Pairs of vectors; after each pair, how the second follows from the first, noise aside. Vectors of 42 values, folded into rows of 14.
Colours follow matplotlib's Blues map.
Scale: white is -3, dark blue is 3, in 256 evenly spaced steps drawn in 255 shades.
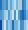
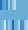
partly zeroed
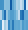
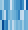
negated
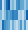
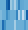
partly zeroed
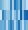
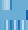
partly zeroed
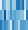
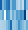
negated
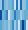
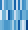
negated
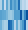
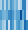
sign-scrambled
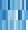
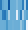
partly zeroed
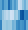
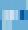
partly zeroed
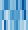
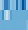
partly zeroed
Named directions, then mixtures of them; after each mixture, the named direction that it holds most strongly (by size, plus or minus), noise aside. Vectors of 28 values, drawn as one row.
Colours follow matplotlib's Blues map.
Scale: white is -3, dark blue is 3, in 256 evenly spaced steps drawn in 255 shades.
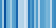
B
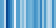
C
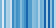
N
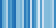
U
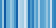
B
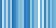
U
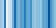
C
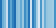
U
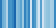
U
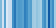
N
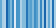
C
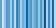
N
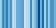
U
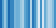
U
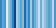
U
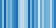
B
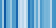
B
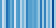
C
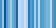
B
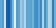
C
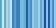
N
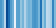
C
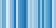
C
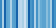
B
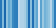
B
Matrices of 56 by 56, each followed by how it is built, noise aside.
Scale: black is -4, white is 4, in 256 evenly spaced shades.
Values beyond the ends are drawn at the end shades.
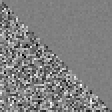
lower triangular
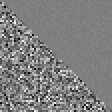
lower triangular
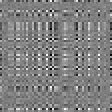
low rank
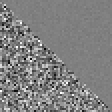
lower triangular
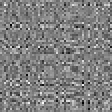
low rank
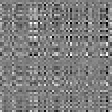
low rank
